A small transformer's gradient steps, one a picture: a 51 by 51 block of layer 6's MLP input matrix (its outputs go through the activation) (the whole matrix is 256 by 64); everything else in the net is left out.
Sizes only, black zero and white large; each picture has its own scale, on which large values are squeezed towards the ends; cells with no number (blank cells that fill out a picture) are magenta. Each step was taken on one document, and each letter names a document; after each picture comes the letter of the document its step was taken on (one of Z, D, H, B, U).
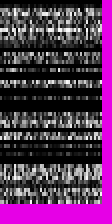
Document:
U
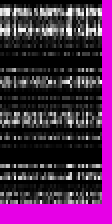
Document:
U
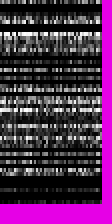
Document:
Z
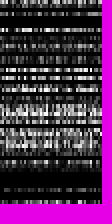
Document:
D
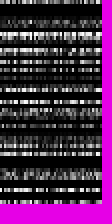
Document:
Z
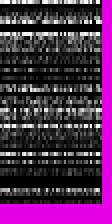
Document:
Z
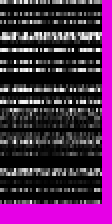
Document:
Z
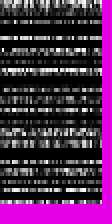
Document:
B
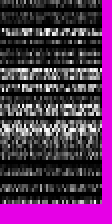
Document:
D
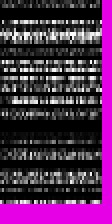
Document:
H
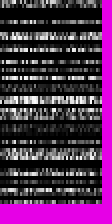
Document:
H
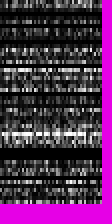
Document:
B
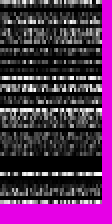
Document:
Z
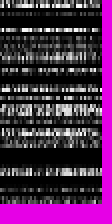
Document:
D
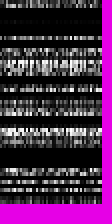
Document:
B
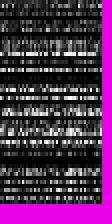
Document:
D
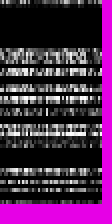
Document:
B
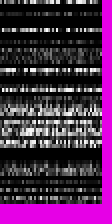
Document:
D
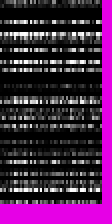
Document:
H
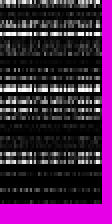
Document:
Z
